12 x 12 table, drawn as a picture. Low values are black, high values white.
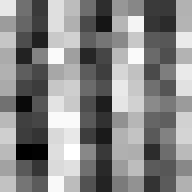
Upright stripes repeat 3 times across the table. The grain runs up and down. There is no overall slope. Overall the values sit about 50% of the way up the scale.
